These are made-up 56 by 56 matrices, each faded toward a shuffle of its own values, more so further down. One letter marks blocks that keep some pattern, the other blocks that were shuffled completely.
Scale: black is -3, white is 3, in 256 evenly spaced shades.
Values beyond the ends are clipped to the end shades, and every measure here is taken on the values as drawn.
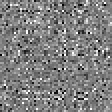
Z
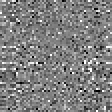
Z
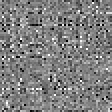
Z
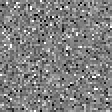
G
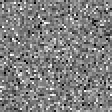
G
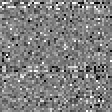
Z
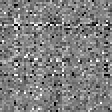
Z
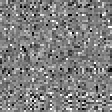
Z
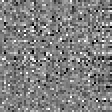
Z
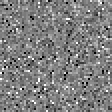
G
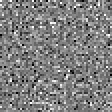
Z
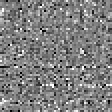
Z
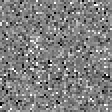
G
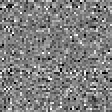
Z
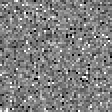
G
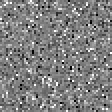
G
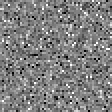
G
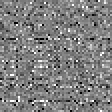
Z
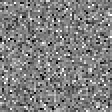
G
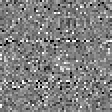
Z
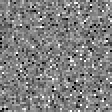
G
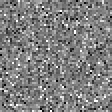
G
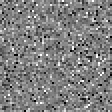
G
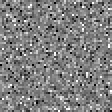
G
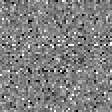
Z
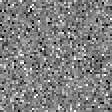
G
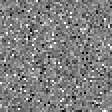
G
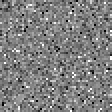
G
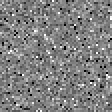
G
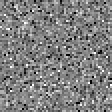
G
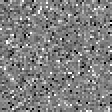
G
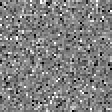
G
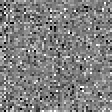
Z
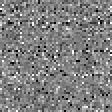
Z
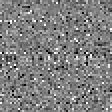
Z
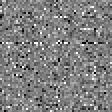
Z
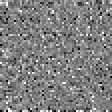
Z
